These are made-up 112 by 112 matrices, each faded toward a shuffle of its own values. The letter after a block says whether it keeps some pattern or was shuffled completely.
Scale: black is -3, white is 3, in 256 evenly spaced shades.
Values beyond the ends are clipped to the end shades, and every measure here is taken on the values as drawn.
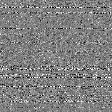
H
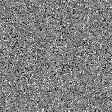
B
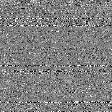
H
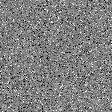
B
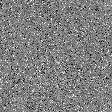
B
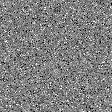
B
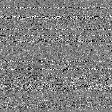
H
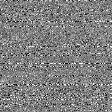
H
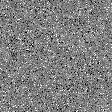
B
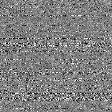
H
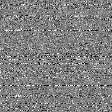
H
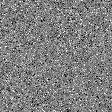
B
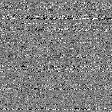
H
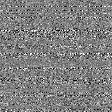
H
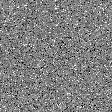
B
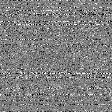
H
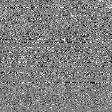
H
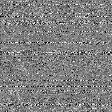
H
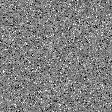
B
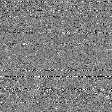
H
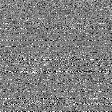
H
